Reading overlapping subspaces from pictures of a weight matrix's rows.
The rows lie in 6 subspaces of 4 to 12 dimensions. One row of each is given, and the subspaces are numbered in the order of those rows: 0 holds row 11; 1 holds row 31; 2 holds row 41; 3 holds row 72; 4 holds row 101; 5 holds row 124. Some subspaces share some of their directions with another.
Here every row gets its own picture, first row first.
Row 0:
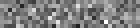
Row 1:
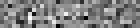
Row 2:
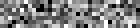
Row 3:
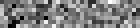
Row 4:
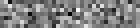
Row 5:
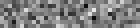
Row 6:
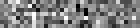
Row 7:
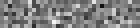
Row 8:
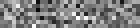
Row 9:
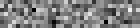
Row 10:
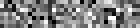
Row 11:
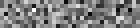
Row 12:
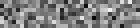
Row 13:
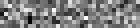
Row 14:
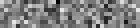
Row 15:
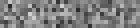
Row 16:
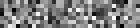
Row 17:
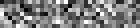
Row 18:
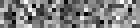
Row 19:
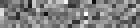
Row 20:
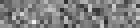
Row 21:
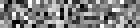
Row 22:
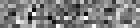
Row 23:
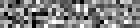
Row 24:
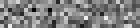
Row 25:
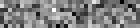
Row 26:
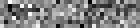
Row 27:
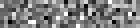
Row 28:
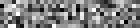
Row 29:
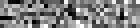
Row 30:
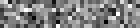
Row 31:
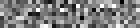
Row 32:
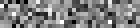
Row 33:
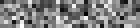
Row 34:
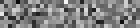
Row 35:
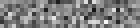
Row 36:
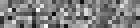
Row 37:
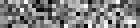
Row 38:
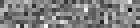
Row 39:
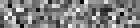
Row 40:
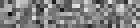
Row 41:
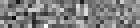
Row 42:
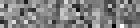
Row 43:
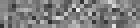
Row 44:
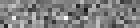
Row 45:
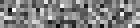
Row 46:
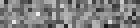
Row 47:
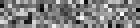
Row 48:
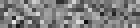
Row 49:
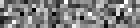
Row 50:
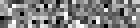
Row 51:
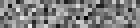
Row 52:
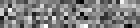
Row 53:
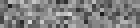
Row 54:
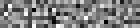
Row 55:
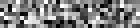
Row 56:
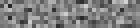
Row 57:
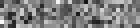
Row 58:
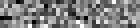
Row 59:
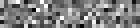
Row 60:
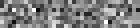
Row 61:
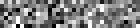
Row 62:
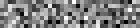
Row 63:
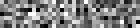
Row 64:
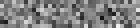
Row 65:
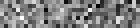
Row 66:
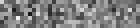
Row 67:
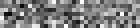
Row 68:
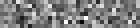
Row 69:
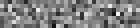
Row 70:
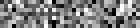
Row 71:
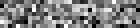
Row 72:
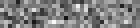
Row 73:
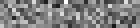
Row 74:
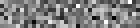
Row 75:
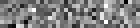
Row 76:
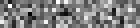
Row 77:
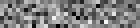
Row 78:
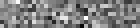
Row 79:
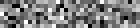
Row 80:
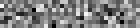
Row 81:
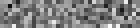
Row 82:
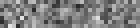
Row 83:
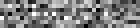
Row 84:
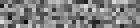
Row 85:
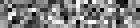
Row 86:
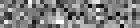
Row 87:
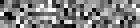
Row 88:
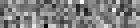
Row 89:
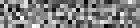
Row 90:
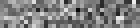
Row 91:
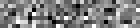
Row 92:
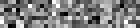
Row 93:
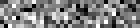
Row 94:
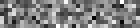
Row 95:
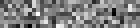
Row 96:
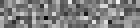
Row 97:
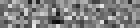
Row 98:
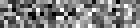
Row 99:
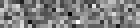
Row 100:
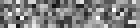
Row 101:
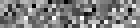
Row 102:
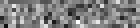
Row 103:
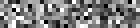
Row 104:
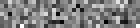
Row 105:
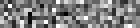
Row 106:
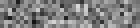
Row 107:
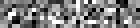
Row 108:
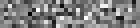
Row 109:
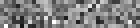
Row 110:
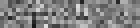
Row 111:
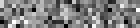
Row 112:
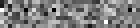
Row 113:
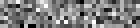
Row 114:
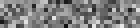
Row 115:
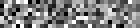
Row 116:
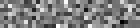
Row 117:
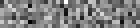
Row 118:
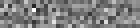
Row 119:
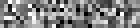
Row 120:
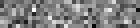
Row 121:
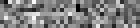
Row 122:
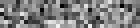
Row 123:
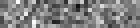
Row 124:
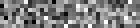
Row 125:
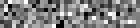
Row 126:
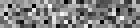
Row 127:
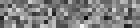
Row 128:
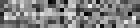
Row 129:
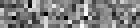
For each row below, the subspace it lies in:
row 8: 5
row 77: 2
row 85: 4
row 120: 4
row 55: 3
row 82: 1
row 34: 5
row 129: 2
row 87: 5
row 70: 1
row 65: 0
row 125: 5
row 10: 5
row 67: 2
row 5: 5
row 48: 2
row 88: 1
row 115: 5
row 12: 5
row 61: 5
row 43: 5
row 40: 1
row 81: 1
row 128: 2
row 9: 3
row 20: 5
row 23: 3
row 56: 4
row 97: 2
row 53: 2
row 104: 5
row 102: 0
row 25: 2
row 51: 0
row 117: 5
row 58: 0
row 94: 1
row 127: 1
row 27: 5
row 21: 5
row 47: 1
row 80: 1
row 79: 5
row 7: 2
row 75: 1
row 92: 1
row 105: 4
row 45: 3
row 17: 2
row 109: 0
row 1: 4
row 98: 5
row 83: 1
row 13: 2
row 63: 1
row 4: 2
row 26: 1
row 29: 0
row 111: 4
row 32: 5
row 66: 5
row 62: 0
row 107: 4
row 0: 1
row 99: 2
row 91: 4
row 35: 4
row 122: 3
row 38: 1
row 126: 0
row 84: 4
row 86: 2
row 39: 5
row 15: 3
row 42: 5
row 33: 2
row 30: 2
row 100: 1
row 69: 1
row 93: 2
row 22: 4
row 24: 1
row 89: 5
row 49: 0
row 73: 5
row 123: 1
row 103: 0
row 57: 4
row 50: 0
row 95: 2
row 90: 0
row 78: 0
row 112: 2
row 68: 0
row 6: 0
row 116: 1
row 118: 0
